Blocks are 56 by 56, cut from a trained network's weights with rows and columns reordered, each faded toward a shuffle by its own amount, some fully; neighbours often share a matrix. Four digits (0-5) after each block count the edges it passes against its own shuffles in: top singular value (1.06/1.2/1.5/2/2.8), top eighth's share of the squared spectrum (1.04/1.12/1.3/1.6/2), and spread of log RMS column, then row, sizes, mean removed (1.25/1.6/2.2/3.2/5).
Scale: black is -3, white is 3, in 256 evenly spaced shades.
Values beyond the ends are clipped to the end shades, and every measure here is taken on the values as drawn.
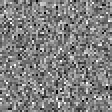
3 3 1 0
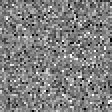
0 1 0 0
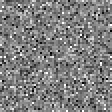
1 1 0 0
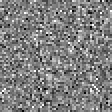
2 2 0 0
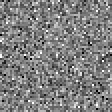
0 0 0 0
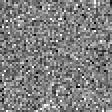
0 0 0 0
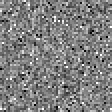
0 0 0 0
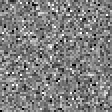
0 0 0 0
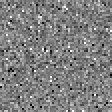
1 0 0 0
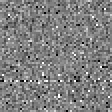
2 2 0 1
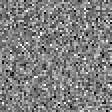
1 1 0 0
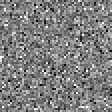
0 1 0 0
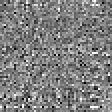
3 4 2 2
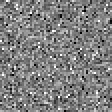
0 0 0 0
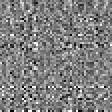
4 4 2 3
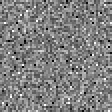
0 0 0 0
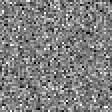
2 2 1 0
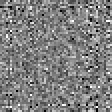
3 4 2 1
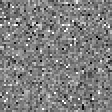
1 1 0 1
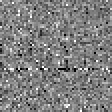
2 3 1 2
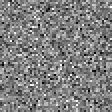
2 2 0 0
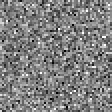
2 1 0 0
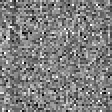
2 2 0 1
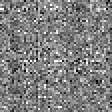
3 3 1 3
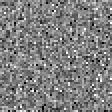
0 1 0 0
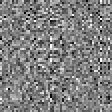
4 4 2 2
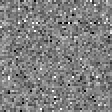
1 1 0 1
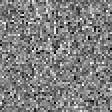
2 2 0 0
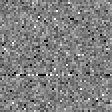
2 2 0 1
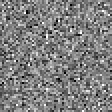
0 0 0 0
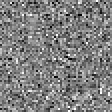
3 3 1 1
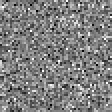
2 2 0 0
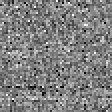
2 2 1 1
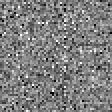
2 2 1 0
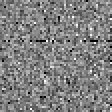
2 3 1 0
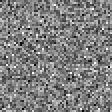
1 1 0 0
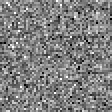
2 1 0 0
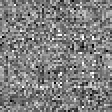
2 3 2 1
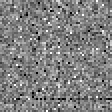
2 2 1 0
